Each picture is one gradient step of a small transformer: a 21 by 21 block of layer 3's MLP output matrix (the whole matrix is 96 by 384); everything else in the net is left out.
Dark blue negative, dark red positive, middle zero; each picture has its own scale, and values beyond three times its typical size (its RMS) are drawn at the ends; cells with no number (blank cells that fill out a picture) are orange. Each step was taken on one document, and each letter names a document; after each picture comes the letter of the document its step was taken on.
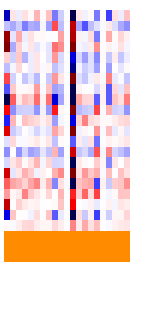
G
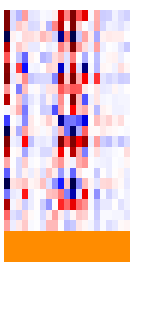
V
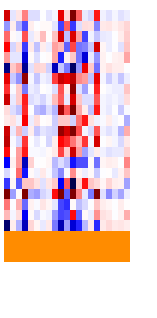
V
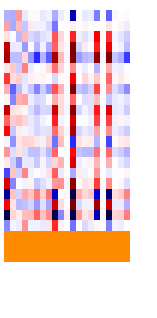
G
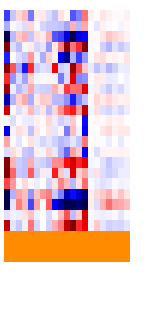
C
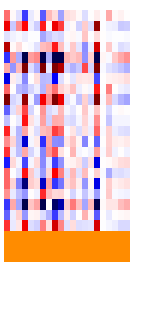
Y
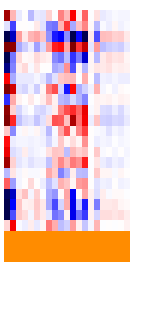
C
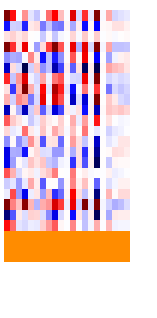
Y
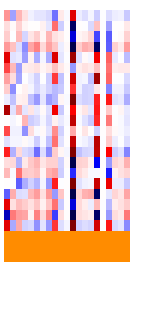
G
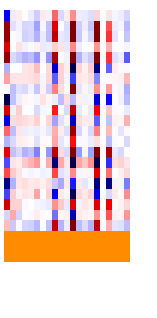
G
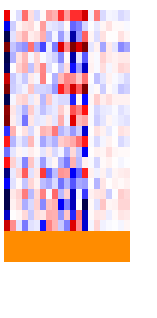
C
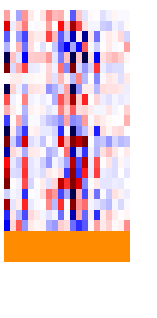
V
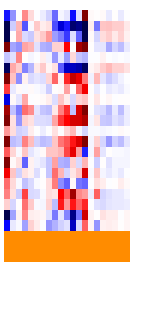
C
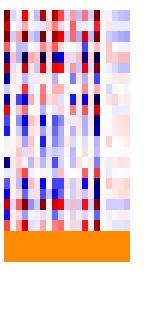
Y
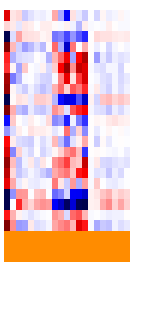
C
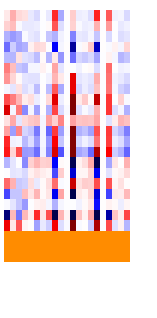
G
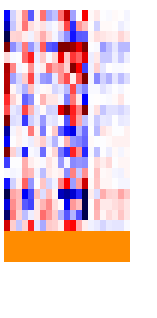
C
